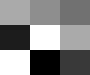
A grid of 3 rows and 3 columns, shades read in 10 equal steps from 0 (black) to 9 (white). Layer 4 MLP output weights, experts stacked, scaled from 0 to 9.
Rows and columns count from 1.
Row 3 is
9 0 2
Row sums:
15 16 11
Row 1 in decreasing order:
6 5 4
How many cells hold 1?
1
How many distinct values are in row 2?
3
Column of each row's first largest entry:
1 2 1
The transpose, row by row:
6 1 9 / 5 9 0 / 4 6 2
